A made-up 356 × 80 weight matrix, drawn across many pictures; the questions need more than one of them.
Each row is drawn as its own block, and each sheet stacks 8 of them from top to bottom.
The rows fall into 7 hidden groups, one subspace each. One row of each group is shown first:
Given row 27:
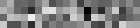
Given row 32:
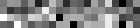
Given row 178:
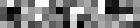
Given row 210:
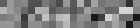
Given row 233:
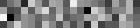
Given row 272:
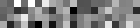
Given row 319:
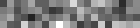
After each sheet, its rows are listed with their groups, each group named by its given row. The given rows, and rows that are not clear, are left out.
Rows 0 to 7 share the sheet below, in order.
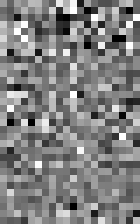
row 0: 210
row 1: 32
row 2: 272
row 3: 272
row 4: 178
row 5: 272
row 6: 272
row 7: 210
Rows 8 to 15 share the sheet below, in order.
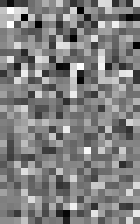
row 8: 272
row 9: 210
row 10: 178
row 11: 210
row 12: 319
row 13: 27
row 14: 210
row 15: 210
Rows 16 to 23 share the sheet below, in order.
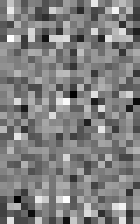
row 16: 178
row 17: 178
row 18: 210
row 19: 210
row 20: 233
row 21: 319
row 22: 210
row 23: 32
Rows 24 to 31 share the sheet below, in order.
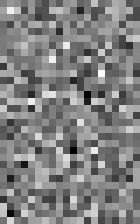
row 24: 178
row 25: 319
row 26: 233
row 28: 272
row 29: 210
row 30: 178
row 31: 233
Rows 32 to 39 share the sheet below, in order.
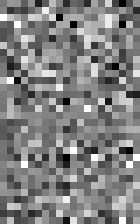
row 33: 27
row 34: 178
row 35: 319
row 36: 272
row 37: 210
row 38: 210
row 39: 32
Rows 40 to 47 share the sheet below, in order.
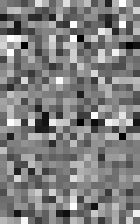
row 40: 32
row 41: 272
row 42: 319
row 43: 272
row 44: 178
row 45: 233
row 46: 272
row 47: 210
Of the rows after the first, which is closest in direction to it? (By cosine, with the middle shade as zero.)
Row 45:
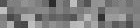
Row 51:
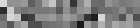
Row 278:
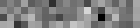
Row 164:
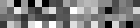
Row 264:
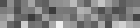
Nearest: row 278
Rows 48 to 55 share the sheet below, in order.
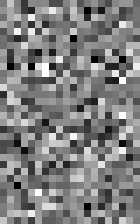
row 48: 27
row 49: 272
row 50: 178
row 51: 233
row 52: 32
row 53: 32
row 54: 272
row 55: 27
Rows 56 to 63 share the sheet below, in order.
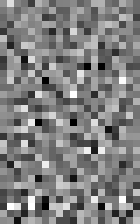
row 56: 178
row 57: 233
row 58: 27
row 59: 210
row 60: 210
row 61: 27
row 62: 210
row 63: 178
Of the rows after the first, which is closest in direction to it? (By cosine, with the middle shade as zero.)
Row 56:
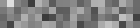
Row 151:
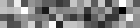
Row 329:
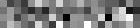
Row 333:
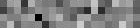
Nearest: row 151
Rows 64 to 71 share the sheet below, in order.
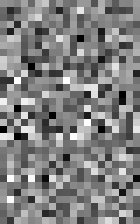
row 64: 178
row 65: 178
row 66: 178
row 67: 27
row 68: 233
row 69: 319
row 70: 178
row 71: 178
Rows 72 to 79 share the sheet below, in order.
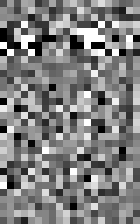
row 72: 319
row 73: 27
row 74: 27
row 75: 233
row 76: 233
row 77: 27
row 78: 233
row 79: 210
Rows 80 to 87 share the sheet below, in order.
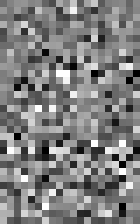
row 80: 210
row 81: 27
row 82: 210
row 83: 272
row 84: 178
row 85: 178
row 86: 32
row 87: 27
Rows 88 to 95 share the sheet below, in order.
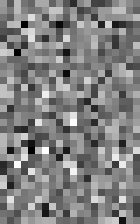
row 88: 319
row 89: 178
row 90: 319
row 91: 27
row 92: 210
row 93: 178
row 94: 233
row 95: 178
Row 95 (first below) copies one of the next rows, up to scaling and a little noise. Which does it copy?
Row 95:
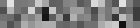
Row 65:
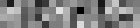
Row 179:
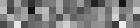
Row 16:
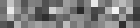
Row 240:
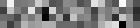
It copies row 240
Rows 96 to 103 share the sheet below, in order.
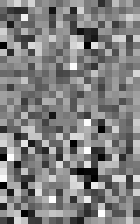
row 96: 272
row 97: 27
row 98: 210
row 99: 178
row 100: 233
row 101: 233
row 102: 27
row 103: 233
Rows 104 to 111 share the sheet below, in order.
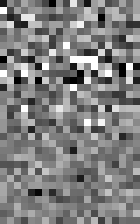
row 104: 233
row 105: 319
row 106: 27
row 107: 319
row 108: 27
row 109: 210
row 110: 272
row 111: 319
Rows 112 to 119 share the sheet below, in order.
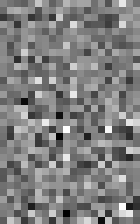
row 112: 32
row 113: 319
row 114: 272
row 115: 210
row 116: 319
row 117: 319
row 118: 32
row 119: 319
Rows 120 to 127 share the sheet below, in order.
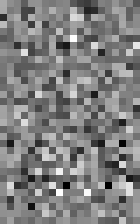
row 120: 27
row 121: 210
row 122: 319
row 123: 210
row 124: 32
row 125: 178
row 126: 319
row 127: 178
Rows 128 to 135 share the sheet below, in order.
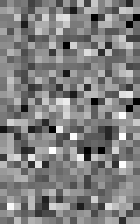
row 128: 210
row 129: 319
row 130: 319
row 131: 210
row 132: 32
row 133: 27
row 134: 32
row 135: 178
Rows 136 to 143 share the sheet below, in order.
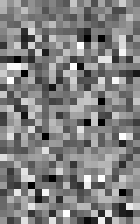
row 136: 32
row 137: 27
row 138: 272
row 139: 233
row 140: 27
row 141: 32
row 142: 27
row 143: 319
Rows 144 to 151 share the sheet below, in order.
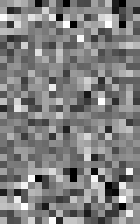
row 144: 32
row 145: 272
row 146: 319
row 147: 233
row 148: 319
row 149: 27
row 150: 210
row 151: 32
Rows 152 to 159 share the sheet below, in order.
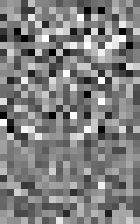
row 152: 27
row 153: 32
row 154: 319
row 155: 233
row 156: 233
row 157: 32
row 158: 233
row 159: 319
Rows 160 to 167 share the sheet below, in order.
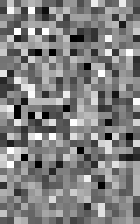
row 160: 178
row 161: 272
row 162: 233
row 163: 178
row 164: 272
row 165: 272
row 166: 233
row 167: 233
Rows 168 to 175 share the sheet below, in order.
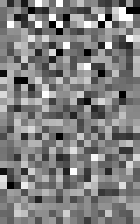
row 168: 319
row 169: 319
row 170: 233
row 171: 27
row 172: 319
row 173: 210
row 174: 233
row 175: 319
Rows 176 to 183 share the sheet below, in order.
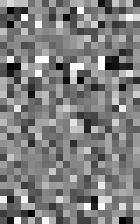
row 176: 272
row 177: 27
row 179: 178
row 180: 27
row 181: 233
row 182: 233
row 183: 27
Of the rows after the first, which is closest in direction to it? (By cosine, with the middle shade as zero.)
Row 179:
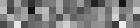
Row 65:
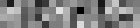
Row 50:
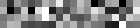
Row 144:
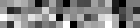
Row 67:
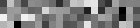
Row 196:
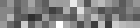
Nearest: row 50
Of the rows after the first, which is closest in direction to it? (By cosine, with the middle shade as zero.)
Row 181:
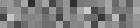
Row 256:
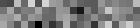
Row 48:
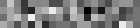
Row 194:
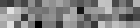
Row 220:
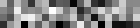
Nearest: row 194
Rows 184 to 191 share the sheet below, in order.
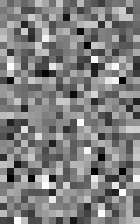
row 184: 319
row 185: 27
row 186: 178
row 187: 210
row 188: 272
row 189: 233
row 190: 178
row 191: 233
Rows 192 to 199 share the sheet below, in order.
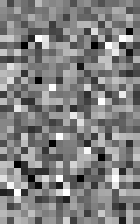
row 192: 319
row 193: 210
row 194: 272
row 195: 233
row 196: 319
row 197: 233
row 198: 178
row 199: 32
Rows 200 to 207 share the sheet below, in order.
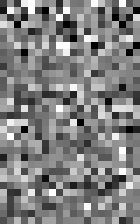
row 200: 178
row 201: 210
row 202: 27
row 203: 319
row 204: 272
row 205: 27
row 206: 32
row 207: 27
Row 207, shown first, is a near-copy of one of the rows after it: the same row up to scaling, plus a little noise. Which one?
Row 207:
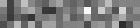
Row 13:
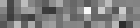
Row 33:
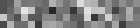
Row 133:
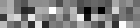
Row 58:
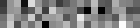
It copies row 13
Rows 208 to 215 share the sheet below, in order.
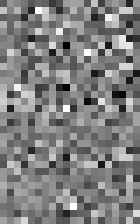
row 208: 210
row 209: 319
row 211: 32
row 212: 178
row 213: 319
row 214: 32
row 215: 210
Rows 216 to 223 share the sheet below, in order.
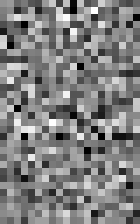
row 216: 210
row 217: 233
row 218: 272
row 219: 178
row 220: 319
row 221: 27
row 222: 32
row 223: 210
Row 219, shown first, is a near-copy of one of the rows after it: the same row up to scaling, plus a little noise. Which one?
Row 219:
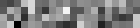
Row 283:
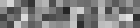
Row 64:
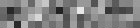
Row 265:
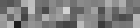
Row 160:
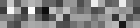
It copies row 265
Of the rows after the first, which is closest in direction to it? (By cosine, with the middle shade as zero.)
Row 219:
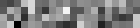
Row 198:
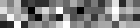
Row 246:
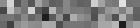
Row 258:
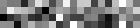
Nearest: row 258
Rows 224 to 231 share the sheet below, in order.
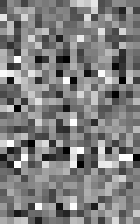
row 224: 27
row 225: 178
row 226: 32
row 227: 178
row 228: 210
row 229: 178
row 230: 32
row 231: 210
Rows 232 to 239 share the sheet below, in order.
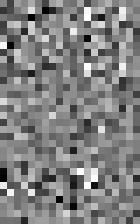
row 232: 27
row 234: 27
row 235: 32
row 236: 233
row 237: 210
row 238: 27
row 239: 210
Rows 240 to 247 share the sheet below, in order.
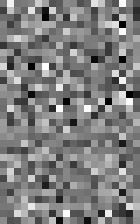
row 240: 178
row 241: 32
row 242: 178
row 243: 319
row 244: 178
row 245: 32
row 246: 178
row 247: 319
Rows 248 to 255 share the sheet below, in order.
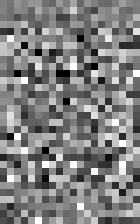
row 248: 210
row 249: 272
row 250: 210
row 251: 319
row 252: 178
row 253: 32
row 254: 178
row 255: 272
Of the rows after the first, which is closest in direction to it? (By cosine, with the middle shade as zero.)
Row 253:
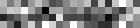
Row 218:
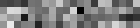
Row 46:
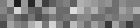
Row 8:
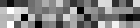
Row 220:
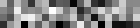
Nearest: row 46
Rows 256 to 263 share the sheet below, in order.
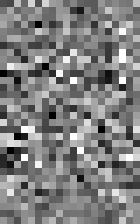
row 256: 272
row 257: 32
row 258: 32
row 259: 32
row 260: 233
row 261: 272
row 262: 272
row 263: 32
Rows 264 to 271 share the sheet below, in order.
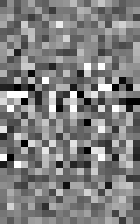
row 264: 319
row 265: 178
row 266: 27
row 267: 272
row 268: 233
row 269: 233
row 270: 319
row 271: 178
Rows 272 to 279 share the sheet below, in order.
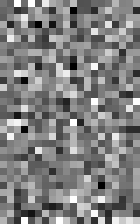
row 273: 178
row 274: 210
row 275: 210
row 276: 272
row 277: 210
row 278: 233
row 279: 319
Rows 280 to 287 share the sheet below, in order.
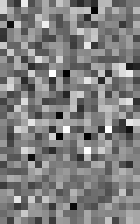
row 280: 27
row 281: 27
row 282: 319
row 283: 178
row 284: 319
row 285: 27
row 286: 32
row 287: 272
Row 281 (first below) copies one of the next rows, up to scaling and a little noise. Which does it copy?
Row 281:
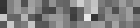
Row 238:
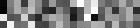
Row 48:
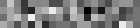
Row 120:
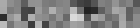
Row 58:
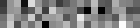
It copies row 238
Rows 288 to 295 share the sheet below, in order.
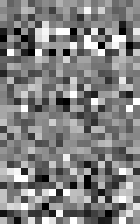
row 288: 27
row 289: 32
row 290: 32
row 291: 210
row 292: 27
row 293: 319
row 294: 32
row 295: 32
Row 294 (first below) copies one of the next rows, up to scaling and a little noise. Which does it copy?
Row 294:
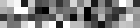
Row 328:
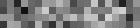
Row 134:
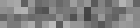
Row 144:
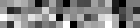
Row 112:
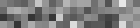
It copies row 134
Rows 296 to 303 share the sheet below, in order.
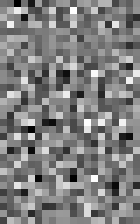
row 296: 272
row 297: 272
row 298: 210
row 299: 178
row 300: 27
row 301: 178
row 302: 210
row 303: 27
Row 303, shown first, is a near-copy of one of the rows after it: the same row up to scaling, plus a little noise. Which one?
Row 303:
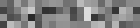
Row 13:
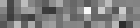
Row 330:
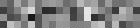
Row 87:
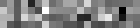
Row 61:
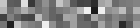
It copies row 330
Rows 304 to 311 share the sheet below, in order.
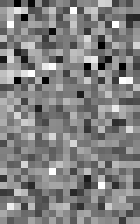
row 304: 272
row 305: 233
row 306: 27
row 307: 272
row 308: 32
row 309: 319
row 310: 233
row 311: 178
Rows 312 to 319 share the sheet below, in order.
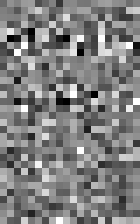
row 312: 319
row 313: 178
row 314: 178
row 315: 210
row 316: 27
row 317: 272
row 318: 27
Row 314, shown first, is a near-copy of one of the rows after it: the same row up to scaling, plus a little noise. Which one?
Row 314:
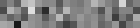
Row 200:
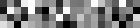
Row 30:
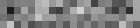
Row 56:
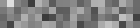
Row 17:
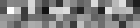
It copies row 200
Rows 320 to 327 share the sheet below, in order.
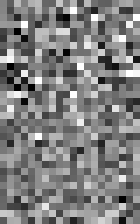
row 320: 210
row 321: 32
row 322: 272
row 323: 272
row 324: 272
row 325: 178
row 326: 32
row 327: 32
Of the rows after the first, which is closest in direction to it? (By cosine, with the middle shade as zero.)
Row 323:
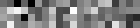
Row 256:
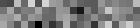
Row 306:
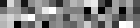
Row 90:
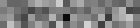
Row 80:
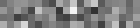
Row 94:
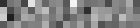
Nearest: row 80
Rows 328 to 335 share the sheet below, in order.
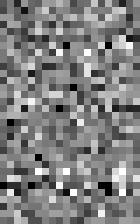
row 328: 32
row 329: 319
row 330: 27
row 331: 319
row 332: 272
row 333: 27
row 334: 32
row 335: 233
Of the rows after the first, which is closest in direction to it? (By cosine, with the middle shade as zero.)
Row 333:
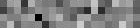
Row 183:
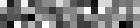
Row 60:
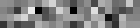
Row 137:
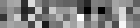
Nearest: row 137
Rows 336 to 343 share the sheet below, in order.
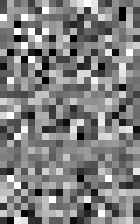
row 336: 27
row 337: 272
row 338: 27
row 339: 32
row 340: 178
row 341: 319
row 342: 272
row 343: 233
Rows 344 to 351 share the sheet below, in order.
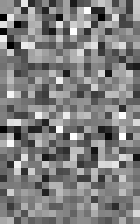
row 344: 233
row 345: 233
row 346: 319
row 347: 178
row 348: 32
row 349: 178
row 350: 27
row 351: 178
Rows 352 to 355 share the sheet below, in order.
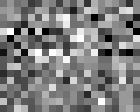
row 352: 210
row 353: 272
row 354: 32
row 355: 233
